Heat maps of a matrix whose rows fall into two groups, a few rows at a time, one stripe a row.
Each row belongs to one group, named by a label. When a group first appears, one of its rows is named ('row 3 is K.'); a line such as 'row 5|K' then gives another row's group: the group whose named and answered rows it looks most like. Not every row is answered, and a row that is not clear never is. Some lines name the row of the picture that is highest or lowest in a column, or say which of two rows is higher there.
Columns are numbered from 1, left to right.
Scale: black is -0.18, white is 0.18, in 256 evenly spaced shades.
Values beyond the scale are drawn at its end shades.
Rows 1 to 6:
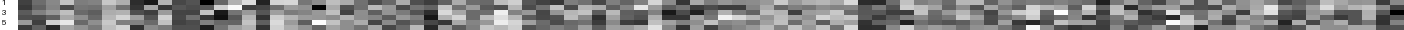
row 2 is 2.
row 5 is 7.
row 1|7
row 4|7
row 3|7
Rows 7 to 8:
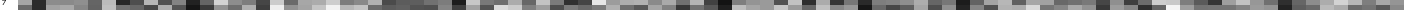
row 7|2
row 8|7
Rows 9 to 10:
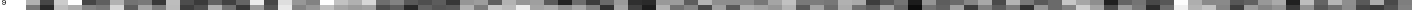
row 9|7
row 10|7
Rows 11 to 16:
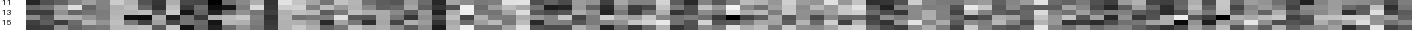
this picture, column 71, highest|14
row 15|2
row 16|7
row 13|7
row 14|2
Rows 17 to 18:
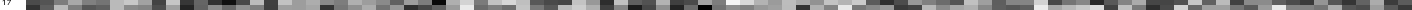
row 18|7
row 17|7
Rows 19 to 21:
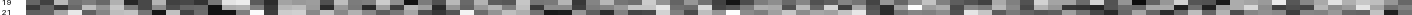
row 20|2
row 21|7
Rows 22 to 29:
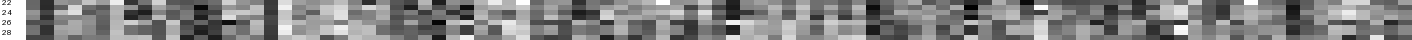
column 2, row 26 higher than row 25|Yes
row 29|7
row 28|7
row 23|2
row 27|7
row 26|7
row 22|2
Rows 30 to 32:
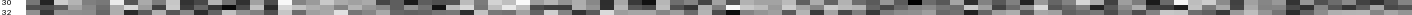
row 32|2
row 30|7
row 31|7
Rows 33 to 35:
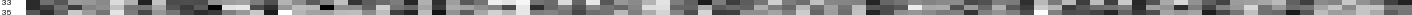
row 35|2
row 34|2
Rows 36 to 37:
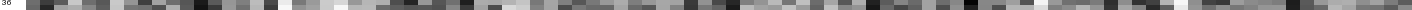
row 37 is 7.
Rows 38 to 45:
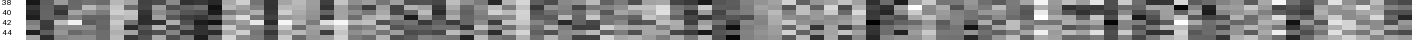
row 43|2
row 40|2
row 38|7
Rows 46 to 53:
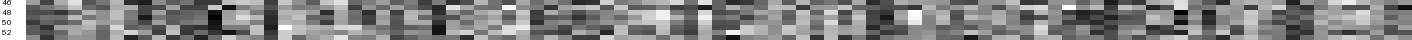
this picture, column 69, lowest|53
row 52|7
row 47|7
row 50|2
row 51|7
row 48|2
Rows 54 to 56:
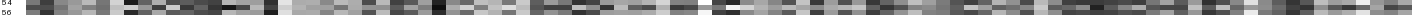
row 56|2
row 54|2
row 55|7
